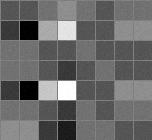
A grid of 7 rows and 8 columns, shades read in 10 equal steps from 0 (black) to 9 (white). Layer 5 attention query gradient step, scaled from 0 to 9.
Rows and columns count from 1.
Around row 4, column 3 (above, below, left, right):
3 7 4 2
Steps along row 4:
same down down up up down same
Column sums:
24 20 28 30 25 23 27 27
